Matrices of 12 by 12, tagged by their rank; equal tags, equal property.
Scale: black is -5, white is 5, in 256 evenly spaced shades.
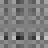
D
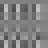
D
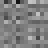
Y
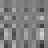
D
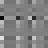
D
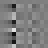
D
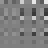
D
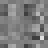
Y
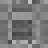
Y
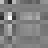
D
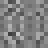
Y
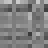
Y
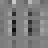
D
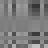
D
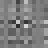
Y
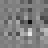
Y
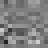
Y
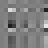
D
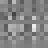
Y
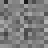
Y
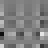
D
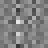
Y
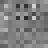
Y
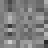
Y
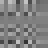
D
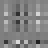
D
